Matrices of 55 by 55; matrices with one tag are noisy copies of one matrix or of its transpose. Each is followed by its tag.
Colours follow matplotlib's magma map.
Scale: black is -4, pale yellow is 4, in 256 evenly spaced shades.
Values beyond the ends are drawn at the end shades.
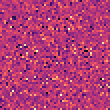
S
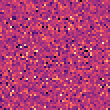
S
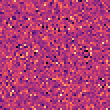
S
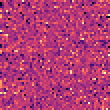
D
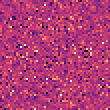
S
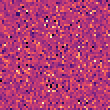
S
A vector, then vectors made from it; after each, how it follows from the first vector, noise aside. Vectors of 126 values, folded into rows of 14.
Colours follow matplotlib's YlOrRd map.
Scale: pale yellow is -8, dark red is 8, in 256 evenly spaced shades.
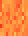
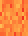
negated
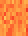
reversed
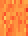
reversed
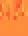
partly zeroed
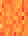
negated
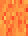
reversed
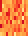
scaled up
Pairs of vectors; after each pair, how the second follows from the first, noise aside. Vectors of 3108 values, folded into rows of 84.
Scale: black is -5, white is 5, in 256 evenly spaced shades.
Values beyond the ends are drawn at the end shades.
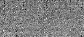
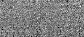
reversed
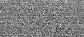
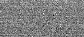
copied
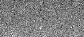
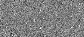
sign-scrambled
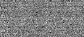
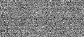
negated
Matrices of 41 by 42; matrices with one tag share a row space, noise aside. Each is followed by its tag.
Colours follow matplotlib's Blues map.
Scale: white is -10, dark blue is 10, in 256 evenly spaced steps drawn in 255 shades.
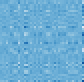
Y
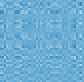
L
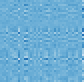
Y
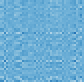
L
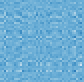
L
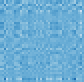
L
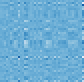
Y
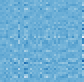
Y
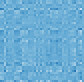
L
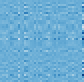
Y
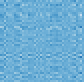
L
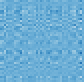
L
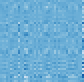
Y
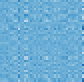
Y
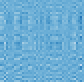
L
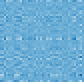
L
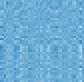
L
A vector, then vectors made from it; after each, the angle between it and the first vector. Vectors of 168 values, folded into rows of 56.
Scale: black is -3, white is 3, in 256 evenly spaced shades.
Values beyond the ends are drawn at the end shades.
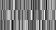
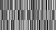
partly aligned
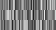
nearly parallel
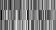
partly aligned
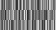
partly aligned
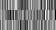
partly opposed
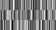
nearly parallel
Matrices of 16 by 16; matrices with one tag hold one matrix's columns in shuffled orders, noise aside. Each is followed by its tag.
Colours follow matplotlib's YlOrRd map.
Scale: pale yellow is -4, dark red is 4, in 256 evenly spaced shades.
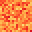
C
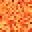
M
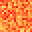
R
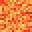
C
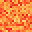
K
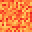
R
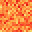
K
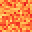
K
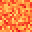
K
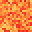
M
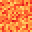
C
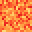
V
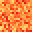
M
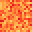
R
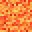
K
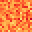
R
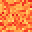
K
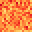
V
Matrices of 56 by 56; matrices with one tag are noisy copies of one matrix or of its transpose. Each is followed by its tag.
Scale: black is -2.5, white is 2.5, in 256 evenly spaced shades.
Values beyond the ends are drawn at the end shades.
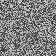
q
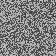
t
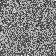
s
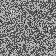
t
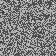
q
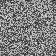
s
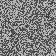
t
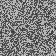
t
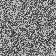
t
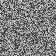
q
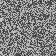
q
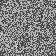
s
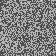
s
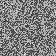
t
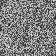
s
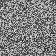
s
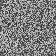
s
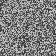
s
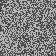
s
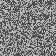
q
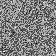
t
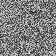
t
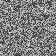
q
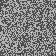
s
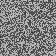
t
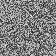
t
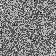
t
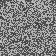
s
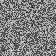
q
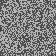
s
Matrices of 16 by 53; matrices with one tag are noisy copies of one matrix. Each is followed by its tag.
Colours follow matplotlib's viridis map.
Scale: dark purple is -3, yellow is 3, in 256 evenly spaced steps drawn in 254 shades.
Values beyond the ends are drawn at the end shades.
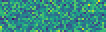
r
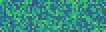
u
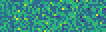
u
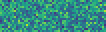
r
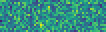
u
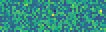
u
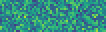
u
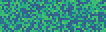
r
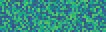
u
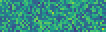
u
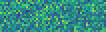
r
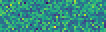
r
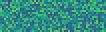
r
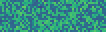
u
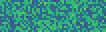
u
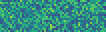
r
